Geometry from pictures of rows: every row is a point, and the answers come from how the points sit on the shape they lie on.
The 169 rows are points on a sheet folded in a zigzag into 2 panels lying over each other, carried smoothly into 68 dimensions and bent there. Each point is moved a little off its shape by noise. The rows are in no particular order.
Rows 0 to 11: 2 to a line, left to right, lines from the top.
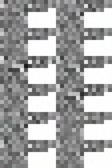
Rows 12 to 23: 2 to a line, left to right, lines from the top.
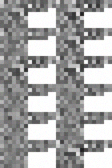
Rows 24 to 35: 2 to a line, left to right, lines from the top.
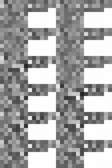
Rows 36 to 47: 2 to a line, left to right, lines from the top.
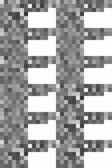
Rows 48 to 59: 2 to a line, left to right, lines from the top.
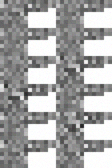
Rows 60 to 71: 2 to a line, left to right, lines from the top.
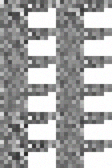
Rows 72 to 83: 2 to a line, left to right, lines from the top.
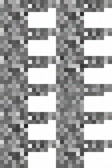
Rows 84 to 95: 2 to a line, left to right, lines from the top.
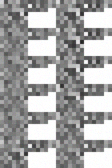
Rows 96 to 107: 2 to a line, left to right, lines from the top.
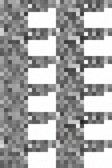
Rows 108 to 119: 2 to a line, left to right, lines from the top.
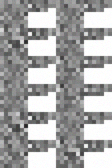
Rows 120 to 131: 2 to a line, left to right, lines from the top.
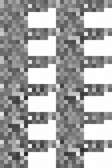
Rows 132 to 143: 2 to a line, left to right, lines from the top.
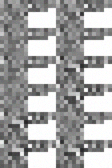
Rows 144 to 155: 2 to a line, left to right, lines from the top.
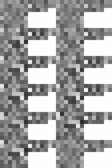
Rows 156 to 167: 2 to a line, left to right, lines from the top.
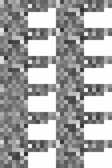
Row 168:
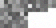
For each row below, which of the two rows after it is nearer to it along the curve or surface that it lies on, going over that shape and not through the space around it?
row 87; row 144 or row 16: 16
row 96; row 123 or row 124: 124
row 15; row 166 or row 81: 81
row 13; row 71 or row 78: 78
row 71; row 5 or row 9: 9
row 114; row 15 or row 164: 164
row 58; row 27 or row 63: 63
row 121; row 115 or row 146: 146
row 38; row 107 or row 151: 107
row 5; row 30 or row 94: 30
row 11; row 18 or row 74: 74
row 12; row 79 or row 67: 67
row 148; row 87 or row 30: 87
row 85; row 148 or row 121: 148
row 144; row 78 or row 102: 78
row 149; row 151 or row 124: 151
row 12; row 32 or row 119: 32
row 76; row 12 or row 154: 154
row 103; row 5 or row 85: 85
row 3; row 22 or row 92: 22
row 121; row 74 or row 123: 123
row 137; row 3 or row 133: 133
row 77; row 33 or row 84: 33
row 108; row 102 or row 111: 111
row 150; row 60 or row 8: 60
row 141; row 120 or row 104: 120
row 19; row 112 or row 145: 145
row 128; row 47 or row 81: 47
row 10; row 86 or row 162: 86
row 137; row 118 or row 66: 118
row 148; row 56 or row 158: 158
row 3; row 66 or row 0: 0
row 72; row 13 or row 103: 13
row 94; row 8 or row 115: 8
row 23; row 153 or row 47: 47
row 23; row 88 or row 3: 3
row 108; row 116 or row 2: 2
